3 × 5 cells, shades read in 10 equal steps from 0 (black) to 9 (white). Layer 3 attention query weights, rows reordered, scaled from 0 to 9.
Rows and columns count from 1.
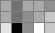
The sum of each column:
20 8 16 21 19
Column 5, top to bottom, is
5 7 7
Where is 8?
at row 3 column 1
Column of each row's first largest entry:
1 5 4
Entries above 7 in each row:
0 0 2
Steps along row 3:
down up up down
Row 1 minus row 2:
0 0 1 0 -2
